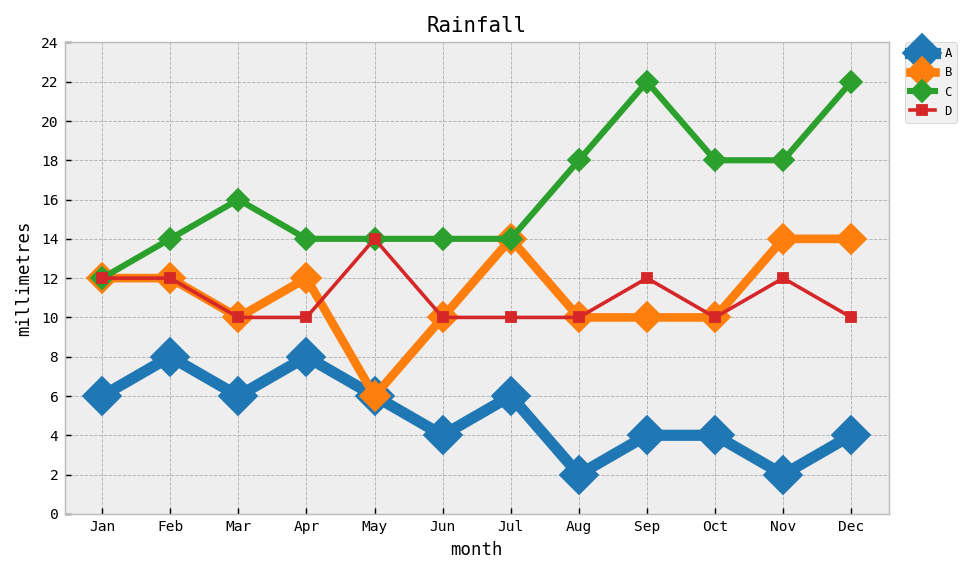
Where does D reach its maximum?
May
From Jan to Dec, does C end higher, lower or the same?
higher
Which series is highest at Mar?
C
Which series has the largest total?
C
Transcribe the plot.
Title: Rainfall
x-axis: month, ticks Jan Feb Mar Apr May Jun Jul Aug Sep Oct Nov Dec
y-axis: millimetres, ticks 0 2 4 6 8 10 12 14 16 18 20 22 24
Legend: A, B, C, D
Values:
A: 6 8 6 8 6 4 6 2 4 4 2 4
B: 12 12 10 12 6 10 14 10 10 10 14 14
C: 12 14 16 14 14 14 14 18 22 18 18 22
D: 12 12 10 10 14 10 10 10 12 10 12 10
